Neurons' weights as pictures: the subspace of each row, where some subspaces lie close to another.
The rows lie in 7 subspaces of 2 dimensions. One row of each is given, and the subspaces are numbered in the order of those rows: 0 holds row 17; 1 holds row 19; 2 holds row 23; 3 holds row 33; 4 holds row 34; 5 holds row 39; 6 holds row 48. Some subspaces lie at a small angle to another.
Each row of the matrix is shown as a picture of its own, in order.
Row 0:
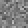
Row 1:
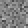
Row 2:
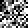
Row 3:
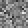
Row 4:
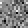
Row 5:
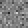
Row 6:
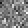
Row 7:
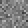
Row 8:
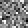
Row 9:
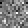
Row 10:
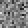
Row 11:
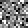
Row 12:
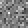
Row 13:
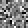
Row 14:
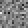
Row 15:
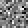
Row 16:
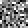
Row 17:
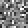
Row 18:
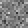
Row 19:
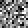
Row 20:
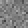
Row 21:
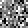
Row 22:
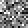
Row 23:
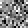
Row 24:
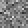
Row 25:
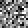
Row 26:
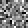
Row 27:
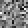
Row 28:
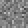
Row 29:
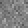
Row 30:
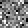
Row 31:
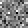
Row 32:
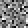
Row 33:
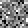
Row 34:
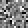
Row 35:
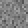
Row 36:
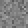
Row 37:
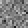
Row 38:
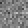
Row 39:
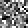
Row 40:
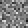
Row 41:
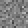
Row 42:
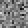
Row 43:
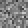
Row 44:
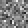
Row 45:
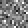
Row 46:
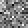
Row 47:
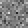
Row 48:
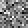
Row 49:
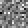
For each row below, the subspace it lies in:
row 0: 5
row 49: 5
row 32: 0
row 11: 5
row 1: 0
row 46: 6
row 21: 1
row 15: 1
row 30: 3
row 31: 3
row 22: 6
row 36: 3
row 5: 3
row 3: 6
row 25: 1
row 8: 5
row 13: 4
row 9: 2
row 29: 4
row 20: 4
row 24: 6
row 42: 0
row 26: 4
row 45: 2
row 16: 0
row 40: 0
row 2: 6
